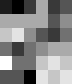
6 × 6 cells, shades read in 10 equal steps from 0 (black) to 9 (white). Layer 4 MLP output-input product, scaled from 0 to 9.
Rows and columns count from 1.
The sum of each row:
14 32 29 27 39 29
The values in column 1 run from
1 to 9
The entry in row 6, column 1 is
3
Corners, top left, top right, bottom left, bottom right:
1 3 3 8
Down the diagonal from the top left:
1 6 5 5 8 8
